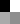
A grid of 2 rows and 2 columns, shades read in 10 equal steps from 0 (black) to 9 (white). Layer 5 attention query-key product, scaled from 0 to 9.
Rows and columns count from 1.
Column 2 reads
9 5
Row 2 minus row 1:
6 -4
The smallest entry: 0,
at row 1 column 1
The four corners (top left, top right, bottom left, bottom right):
0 9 6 5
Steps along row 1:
up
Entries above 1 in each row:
1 2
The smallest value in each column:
0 5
